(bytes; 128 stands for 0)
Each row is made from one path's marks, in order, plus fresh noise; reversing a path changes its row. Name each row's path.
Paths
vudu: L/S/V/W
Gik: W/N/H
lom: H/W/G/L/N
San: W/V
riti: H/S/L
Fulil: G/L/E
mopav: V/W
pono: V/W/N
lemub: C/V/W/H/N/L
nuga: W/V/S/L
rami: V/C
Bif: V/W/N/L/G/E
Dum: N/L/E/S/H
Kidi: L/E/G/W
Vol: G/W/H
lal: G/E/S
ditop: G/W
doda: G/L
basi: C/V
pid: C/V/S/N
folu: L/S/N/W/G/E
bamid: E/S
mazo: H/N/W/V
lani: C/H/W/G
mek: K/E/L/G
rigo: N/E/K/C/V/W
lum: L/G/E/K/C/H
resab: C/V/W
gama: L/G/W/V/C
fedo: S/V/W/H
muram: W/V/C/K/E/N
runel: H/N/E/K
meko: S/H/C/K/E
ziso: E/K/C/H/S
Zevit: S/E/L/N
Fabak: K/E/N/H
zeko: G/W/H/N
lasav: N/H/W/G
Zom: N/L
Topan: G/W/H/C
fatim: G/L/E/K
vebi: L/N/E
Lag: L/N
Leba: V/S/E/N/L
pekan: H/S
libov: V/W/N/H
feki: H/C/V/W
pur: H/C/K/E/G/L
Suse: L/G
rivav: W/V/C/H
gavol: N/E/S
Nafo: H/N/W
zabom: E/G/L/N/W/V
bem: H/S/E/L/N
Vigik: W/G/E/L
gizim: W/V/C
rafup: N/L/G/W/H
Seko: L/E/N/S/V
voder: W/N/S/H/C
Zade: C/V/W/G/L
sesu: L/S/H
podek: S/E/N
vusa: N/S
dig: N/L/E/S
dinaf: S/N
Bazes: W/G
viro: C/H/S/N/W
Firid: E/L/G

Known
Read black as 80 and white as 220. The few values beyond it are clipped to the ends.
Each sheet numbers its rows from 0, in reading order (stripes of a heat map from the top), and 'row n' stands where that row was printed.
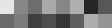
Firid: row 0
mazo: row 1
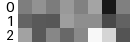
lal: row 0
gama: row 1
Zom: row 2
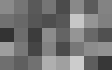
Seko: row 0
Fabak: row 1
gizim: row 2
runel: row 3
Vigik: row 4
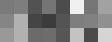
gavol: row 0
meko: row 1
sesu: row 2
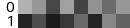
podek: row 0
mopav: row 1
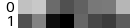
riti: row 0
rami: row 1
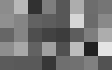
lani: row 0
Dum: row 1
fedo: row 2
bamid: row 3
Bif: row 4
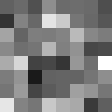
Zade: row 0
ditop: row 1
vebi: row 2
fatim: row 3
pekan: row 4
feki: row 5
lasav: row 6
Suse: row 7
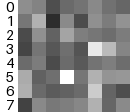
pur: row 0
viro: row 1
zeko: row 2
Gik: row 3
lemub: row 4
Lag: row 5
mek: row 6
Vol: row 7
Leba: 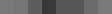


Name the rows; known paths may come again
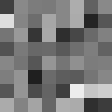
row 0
Vol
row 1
Firid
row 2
pid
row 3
nuga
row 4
lom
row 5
feki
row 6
vusa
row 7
Fulil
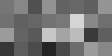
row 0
vudu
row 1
rafup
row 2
Kidi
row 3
libov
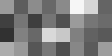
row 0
Zom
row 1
rivav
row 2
ditop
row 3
bem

